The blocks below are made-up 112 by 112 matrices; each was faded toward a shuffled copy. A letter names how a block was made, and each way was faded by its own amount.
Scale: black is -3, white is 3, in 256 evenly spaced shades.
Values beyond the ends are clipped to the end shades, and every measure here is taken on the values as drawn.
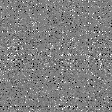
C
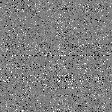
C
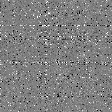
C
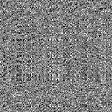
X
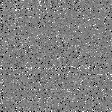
C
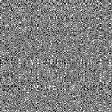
X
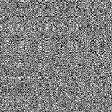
X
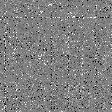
C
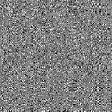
X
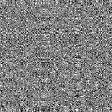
X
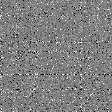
C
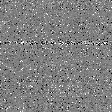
C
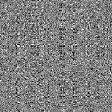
X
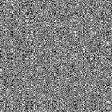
X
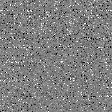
C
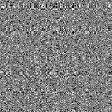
X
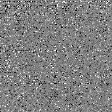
C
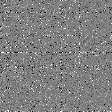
C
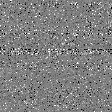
C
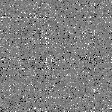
C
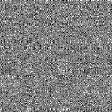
X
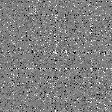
C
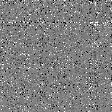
C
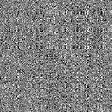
X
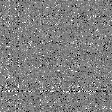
C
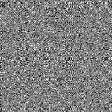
X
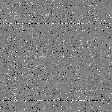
C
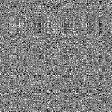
X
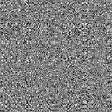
X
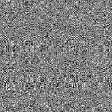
X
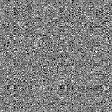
X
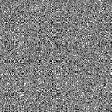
X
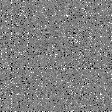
C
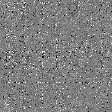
C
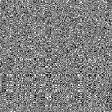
X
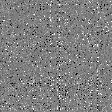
C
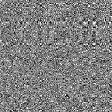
X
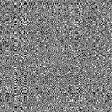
X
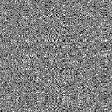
X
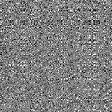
X
